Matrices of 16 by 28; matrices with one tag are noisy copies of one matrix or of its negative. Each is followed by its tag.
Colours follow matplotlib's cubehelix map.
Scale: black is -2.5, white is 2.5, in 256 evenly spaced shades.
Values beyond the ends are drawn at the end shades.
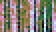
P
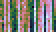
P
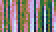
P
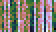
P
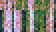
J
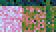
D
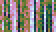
P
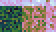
D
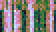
J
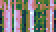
J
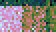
D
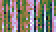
P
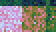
D
